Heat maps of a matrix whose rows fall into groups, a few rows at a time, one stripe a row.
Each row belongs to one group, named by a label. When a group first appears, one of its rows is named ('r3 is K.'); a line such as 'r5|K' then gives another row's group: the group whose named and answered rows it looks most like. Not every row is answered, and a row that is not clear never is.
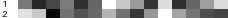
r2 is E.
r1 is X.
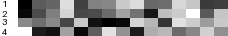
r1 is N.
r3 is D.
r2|N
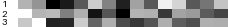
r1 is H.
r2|D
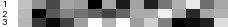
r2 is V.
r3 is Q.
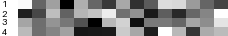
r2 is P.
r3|X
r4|V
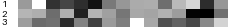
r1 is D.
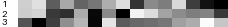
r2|D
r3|X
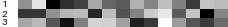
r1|H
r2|N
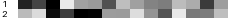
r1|N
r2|D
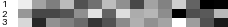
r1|E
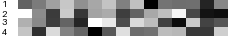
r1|P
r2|E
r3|Q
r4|V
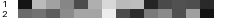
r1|P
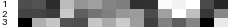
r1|N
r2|N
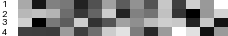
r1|X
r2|H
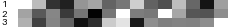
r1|D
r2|V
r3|X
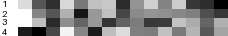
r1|E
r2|E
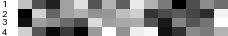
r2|P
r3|P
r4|Q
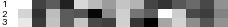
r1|Q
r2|V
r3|V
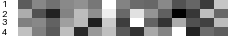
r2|Q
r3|D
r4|E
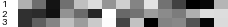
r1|Q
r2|X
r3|P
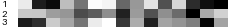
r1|E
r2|H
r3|P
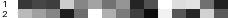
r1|N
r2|H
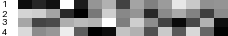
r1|N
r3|Q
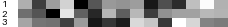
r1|X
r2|X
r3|D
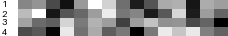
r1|H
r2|H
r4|N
